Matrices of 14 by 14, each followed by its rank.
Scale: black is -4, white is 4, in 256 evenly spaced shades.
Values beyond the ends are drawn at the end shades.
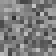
full rank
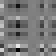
one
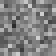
full rank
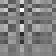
one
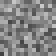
full rank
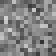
full rank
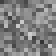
full rank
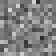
full rank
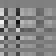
one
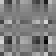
one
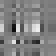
one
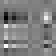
one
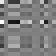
one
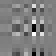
one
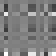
one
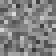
full rank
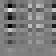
one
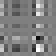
one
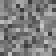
full rank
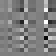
one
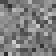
full rank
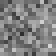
full rank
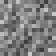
full rank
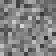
full rank
